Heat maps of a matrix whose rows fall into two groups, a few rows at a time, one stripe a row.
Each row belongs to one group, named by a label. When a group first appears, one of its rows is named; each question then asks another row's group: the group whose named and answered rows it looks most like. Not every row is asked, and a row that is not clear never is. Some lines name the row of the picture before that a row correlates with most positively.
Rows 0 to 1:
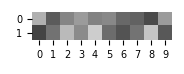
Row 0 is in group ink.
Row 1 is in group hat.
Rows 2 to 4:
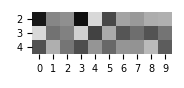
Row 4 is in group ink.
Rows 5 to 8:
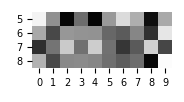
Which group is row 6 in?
ink
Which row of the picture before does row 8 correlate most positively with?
3
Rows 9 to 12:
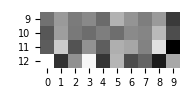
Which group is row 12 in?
ink
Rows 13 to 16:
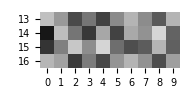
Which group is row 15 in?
hat
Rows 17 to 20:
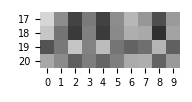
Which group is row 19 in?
hat
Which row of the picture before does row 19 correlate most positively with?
15
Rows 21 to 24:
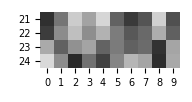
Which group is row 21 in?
hat
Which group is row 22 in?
hat
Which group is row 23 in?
ink
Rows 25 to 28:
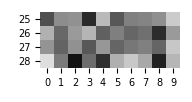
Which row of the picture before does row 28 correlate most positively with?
24
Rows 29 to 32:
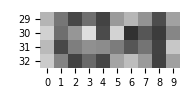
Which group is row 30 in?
ink
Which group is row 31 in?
ink
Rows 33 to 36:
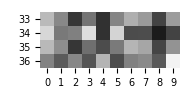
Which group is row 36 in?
ink
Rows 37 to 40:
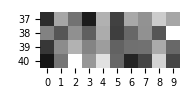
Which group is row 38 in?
ink
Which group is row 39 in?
hat
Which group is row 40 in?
hat
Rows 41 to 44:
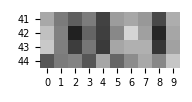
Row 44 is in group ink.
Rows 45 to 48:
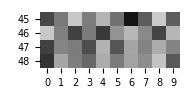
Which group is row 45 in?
hat
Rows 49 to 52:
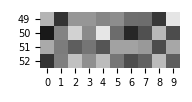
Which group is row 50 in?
hat
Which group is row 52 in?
hat
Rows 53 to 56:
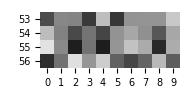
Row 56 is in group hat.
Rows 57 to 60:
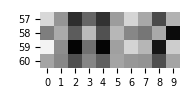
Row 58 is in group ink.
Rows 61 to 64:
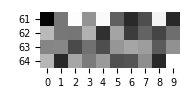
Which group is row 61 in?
hat
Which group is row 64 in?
ink
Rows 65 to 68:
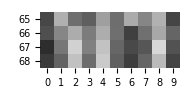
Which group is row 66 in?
hat
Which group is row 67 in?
hat
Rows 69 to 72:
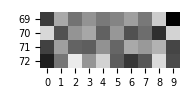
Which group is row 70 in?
ink
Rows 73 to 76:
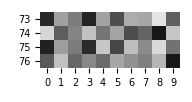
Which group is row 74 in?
ink
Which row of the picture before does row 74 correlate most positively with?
70
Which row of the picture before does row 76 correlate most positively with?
69
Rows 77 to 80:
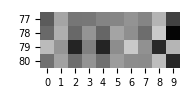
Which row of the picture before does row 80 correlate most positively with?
76
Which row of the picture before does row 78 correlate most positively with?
76
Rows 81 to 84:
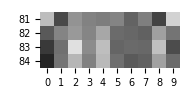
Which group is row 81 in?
ink
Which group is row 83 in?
hat
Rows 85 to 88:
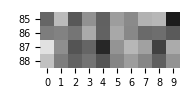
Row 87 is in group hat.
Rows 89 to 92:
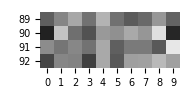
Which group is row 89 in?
hat
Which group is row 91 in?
ink
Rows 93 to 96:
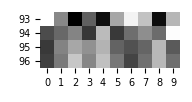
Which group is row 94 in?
ink
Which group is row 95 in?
hat
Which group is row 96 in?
hat
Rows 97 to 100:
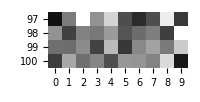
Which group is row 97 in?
hat
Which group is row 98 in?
ink
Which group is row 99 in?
ink
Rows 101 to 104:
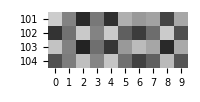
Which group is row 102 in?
hat
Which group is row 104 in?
hat
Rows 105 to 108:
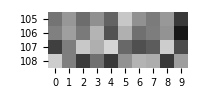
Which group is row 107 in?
hat
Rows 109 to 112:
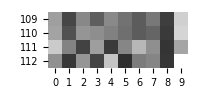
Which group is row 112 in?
ink
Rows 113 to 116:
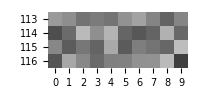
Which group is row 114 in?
hat
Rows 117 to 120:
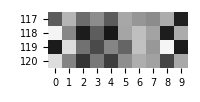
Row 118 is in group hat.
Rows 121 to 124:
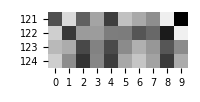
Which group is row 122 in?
ink
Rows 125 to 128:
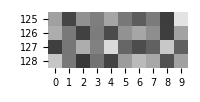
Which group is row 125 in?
ink
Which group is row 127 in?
hat
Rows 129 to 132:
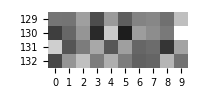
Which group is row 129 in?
ink
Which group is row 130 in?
ink
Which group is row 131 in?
ink
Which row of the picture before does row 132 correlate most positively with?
127
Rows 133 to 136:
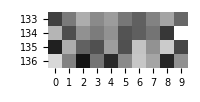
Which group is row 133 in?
hat
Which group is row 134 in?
ink
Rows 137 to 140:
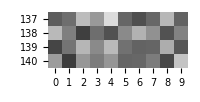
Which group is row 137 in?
hat
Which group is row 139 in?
hat
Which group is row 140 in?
ink
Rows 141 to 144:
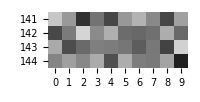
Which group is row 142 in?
hat
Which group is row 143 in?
ink
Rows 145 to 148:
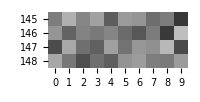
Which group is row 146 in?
ink
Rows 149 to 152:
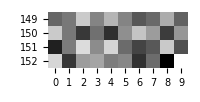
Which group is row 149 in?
hat
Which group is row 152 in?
ink
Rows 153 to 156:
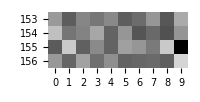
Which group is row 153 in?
ink
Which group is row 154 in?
ink
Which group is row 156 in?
ink
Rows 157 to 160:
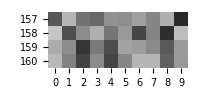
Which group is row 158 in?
ink
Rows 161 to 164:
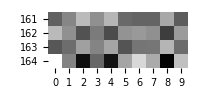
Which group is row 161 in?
hat
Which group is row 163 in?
hat
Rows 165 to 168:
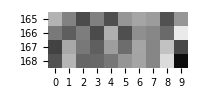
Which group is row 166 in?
ink
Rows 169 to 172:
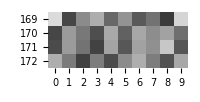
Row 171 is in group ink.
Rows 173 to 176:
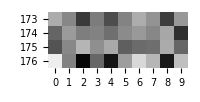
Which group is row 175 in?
hat
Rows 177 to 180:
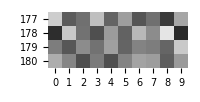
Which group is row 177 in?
ink
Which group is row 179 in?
ink
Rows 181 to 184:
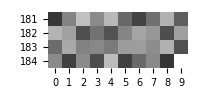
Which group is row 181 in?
hat
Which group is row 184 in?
ink
